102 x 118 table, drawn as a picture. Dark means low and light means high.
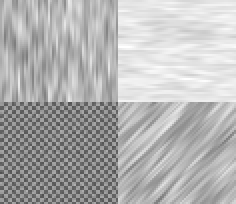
It is made of 2 by 2 panels. Panel 1,1: high, streaked downward. Panel 1,2: very high, streaked across, faint in contrast. Panel 2,1: middling, checkered, strong in contrast. Panel 2,2: high, slanting up to the right.
